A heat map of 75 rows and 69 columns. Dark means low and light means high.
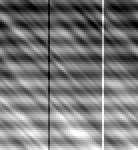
Average level on the scale: 50%. Histogram: bell-shaped. Stripes: horizontal, repeating 9 times. Slope: up to the bottom. Odd lines: columns 25 and 52.
